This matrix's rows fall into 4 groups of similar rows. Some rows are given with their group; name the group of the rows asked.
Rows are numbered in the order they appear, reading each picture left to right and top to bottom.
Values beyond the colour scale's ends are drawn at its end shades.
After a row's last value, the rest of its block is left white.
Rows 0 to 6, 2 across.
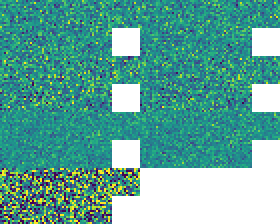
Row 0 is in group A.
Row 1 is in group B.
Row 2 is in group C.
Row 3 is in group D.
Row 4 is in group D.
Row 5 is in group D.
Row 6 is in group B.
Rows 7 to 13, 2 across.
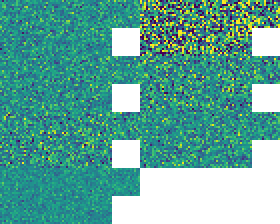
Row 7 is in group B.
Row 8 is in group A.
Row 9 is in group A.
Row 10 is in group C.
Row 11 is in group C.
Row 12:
D
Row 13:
A
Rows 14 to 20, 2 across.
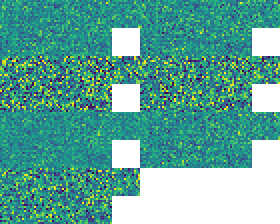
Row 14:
D
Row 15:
B
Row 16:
C
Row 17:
C
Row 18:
D
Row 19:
D
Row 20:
C
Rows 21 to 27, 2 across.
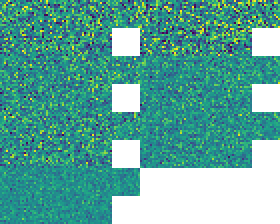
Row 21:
C
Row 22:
B
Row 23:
A
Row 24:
D
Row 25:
C
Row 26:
D
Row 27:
C
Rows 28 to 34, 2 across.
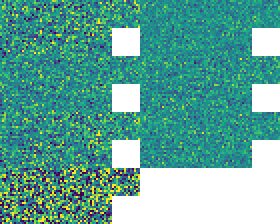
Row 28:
D
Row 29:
C
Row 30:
B
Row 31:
D
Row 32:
D
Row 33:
C
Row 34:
A
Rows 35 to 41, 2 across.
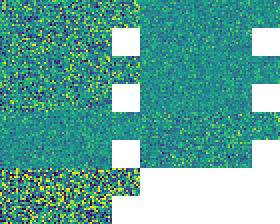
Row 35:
D
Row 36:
A
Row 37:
A
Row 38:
C
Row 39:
C
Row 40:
D
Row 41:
B
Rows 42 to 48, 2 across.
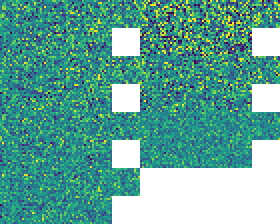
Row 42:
D
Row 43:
C
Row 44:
D
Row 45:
B
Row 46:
B
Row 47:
A
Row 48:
D
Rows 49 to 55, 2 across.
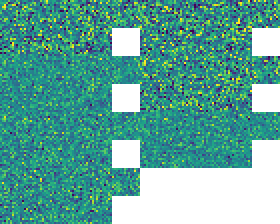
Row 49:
C
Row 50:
B
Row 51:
C
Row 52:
C
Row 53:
C
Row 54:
B
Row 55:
A
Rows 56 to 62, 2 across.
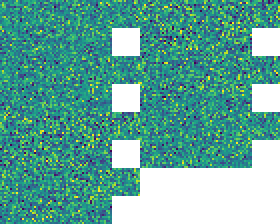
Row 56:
B
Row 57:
C
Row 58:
A
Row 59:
B
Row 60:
C
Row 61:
A
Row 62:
D
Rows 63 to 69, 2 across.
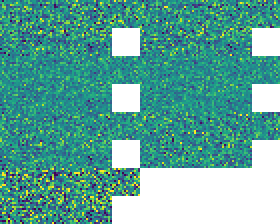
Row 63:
B
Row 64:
B
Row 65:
B
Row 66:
B
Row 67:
B
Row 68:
C
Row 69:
B
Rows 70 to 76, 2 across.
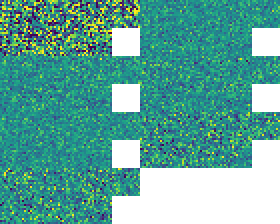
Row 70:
D
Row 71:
A
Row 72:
D
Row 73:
B
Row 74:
B
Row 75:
A
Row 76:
C
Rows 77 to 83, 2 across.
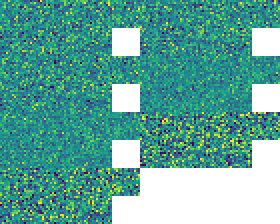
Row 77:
A
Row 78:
B
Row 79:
B
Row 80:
A
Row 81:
C
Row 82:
B
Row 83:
A
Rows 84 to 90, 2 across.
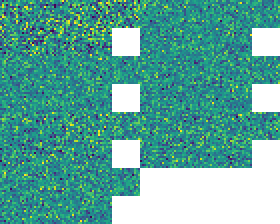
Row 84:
B
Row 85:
C
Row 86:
C
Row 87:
A
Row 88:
D
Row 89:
B
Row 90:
C
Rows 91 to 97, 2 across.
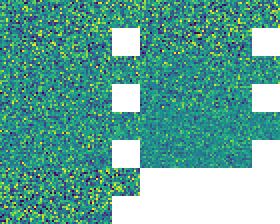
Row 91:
D
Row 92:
D
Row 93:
A
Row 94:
D
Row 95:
C
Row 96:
B
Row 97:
A
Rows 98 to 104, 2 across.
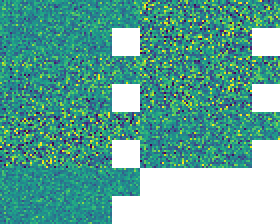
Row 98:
D
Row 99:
C
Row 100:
D
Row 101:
C
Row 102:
A
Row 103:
D
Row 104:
B
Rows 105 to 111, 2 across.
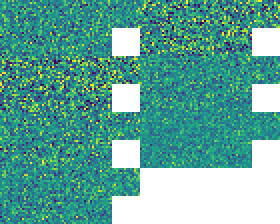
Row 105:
A
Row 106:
C
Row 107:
B
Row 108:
A
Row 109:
A
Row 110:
D
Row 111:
D
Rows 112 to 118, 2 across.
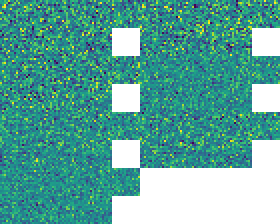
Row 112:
C
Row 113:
B
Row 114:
A
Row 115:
A
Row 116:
B
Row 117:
B
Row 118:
A
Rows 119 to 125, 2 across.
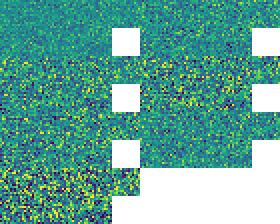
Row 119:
A
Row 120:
B
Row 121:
C
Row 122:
C
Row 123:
B
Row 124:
A
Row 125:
C
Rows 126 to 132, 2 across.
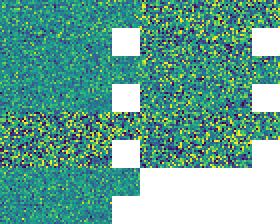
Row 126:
B
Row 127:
B
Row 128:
A
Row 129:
C
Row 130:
A
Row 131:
D
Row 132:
C
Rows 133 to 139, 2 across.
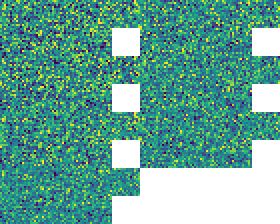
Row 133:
D
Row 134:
A
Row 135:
B
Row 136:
C
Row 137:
D
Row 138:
B
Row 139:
B
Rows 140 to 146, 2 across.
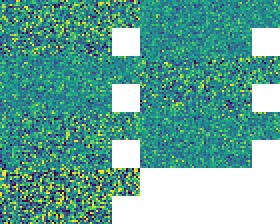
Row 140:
B
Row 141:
D
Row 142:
B
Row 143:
B
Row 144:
D
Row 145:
B
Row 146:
B
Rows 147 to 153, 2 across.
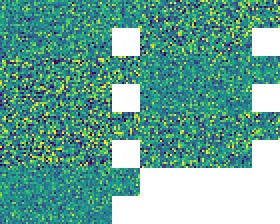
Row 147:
D
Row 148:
A
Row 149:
B
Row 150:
A
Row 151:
C
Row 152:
A
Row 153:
A
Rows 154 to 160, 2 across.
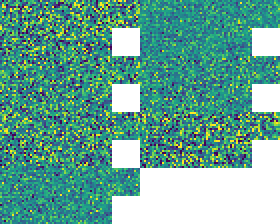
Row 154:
B
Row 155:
D
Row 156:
A
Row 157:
A
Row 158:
C
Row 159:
D
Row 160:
A
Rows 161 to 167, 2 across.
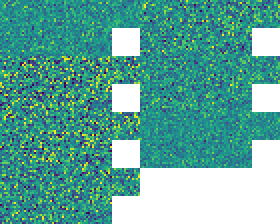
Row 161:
C
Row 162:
C
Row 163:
A
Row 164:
A
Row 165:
C
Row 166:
A
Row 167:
A
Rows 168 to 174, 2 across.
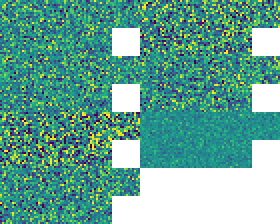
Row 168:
C
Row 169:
C
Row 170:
C
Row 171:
D
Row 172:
A
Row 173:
B
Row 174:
A
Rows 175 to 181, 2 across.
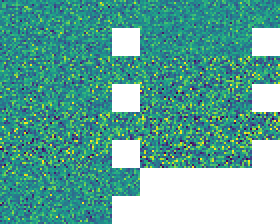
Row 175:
B
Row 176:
A
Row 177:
A
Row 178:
A
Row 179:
A
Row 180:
B
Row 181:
C
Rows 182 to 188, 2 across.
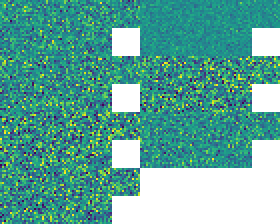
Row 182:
C
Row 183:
B
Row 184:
C
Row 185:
D
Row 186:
A
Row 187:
A
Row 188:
A
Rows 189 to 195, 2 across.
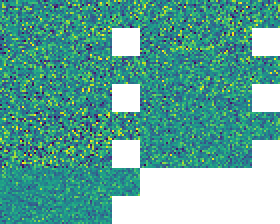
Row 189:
B
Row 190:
C
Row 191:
C
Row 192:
B
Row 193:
A
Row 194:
A
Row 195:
D
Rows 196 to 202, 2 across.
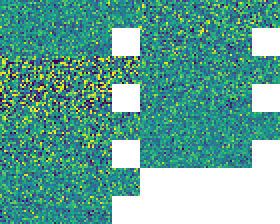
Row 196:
A
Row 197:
B
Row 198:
B
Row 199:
B
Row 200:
C
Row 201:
C
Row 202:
B
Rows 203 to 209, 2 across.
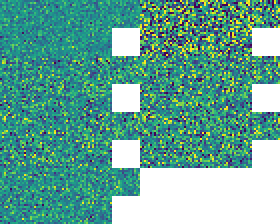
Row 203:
A
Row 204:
A
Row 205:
B
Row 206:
C
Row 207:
C
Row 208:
C
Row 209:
C
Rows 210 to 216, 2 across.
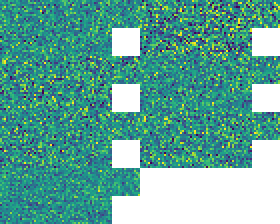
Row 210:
A
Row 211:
D
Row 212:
C
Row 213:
A
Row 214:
A
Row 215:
C
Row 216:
D
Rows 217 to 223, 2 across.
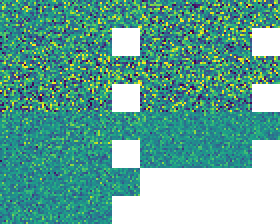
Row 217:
D
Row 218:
B
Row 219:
A
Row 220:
B
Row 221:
D
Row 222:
C
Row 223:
A
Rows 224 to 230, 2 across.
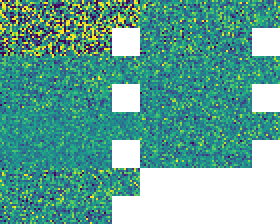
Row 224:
B
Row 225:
C
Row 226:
D
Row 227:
D
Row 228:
B
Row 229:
B
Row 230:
B
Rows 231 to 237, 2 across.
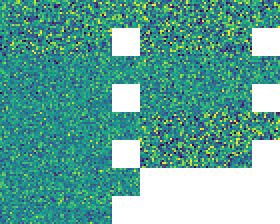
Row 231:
D
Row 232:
C
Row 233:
A
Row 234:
C
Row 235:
A
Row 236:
A
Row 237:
B
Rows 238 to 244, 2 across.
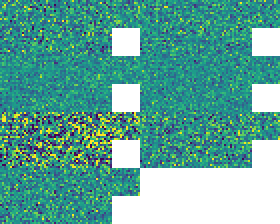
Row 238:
C
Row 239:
B
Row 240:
D
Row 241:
A
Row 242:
D
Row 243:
D
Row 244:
A
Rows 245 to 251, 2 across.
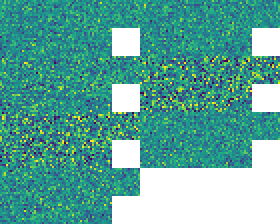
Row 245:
D
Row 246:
C
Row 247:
B
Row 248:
A
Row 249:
B
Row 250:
C
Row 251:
C
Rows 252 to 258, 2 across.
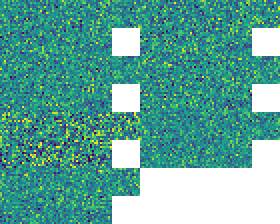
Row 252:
A
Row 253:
A
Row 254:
C
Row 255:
C
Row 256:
D
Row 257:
A
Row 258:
B
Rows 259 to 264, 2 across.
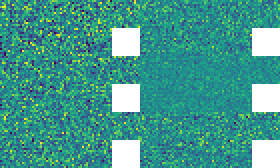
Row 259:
D
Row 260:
C
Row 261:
B
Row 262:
B
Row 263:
C
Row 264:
B
